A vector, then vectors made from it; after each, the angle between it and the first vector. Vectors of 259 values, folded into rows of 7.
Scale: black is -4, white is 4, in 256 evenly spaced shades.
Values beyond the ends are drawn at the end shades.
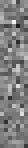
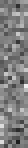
orthogonal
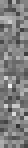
partly aligned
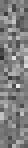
partly aligned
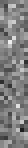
orthogonal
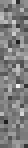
nearly parallel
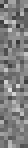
partly aligned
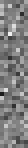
orthogonal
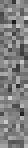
nearly opposite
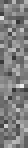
partly aligned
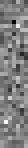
nearly opposite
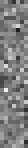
orthogonal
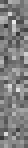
partly aligned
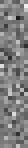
orthogonal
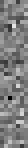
partly aligned
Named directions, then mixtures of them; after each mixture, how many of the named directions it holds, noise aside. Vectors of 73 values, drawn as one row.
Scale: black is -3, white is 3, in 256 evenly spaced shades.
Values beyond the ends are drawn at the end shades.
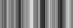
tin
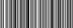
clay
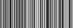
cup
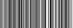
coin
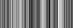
three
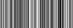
three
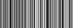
one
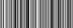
one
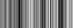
three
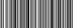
one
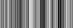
two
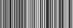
one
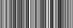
three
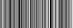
two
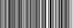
one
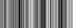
two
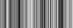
three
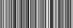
two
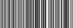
two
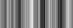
one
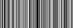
two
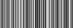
one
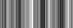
one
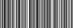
one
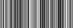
three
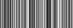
three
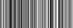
three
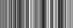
three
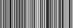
one
